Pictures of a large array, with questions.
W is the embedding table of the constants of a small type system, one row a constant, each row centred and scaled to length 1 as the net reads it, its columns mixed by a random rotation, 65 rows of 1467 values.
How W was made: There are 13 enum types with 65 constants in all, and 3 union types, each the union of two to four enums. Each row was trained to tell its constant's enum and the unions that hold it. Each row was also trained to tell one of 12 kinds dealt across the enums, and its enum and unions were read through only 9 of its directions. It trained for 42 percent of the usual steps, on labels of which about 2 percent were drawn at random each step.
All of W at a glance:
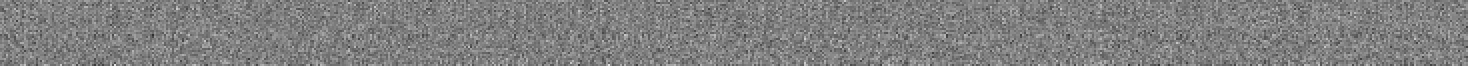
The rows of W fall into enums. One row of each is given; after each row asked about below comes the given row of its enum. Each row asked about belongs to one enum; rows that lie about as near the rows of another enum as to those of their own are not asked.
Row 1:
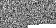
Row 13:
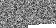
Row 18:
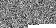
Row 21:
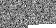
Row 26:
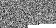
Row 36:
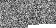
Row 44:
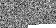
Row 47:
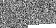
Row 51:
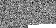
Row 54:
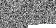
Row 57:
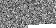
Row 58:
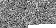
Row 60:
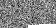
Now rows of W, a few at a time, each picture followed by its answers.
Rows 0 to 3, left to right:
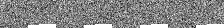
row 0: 21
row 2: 57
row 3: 51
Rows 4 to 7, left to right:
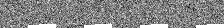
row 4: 60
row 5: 47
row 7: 21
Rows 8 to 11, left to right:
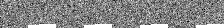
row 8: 21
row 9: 60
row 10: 18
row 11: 26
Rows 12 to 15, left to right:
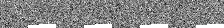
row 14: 21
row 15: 60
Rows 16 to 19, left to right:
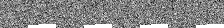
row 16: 18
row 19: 51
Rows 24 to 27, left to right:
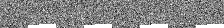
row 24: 26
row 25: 44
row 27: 1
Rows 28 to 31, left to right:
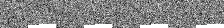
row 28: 47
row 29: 58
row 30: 60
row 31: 57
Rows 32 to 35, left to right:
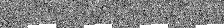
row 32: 26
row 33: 58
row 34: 36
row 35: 36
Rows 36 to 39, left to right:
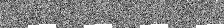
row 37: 60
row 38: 57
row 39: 57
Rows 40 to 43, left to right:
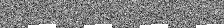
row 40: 13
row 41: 1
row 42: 1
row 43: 51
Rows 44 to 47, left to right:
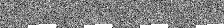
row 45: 47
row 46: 47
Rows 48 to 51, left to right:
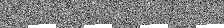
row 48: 44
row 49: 36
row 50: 51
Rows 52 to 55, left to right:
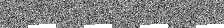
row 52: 47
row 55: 26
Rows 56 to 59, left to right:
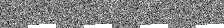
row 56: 26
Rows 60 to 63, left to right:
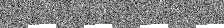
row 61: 36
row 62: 57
